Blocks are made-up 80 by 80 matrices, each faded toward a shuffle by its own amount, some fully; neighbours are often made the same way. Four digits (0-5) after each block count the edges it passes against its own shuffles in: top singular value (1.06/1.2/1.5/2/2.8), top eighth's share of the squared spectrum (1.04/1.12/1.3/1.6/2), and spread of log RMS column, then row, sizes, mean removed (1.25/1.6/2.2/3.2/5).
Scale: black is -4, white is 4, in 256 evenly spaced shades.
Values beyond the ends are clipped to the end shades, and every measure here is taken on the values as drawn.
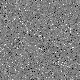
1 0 0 0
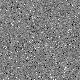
2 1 0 0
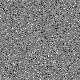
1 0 0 0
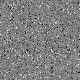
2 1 0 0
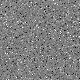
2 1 0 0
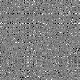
4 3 2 2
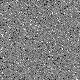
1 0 0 0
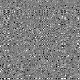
4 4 2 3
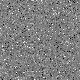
2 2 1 0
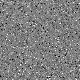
1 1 0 0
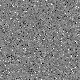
2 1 0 0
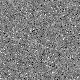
0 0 0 0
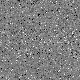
0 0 0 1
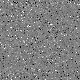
0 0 0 0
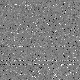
2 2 1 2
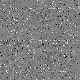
3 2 0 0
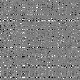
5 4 2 3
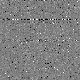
4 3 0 1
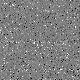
2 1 0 1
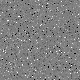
0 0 0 0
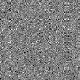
4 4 2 2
